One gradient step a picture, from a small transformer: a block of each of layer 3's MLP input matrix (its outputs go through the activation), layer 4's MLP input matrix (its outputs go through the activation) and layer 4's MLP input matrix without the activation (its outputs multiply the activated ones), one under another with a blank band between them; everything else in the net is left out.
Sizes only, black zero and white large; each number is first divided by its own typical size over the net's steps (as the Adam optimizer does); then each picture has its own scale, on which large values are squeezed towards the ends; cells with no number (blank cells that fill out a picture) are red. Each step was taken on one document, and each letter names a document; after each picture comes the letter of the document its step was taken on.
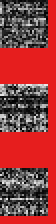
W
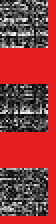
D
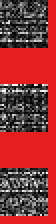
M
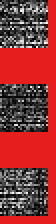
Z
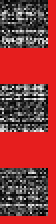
W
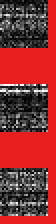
M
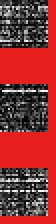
M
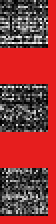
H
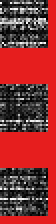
Z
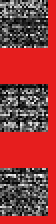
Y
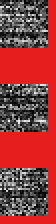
W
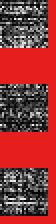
Z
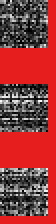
Y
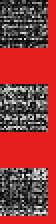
Y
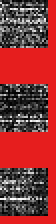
Z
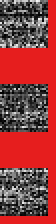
D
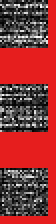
H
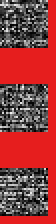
D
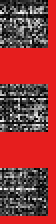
Z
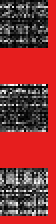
M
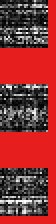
H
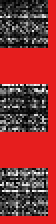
M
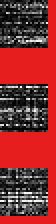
H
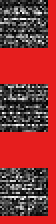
Z
